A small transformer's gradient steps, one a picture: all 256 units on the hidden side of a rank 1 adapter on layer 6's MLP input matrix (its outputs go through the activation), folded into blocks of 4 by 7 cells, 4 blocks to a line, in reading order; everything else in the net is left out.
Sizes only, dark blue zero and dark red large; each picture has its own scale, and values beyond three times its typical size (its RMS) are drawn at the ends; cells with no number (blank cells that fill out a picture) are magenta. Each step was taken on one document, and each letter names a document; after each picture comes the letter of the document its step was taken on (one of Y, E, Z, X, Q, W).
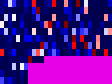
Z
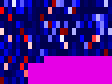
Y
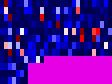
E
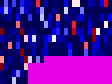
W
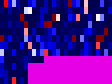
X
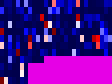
Y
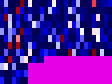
W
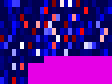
X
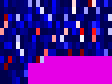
W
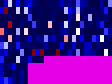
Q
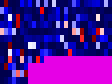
W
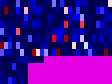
Q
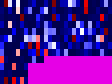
X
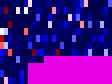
Q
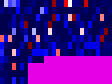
X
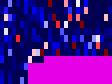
Z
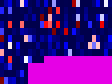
Y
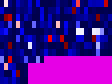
W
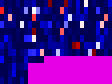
Z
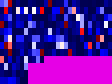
E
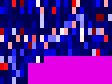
W
